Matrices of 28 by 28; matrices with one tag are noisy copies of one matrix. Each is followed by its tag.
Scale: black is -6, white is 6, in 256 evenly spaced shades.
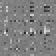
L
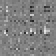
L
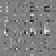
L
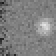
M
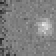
M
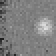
M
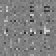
L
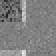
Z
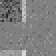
Z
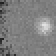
M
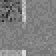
Z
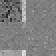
Z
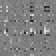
L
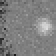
M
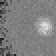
M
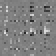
L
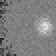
M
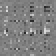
L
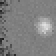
M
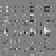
L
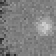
M
